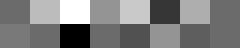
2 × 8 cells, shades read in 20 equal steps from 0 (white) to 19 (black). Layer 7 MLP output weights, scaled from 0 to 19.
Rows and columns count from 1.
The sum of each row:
60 95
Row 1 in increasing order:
0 4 5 6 8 11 11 15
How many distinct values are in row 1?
7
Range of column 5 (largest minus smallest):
9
